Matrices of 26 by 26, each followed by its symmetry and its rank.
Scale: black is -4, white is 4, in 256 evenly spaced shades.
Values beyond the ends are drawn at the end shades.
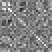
symmetric, rank five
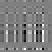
neither, rank one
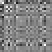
symmetric, rank two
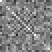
symmetric, rank five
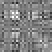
symmetric, rank three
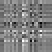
antisymmetric, rank two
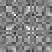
symmetric, rank three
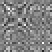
symmetric, rank three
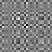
symmetric, rank two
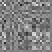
symmetric, rank three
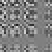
antisymmetric, rank two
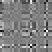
antisymmetric, rank two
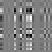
neither, rank one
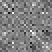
symmetric, rank five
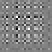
symmetric, rank two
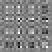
symmetric, rank two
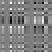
neither, rank one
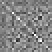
symmetric, rank five
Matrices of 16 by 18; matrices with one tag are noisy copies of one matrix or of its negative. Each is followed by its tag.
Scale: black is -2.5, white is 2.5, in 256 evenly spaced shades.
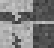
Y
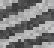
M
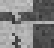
Y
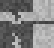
Y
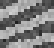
M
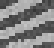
M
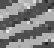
M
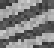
M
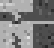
Y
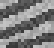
M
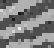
M
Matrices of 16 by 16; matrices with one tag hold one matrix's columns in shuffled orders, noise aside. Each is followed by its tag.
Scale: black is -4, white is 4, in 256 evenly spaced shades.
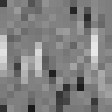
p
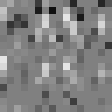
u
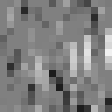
p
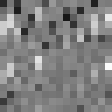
u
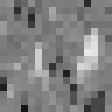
p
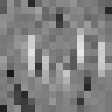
p
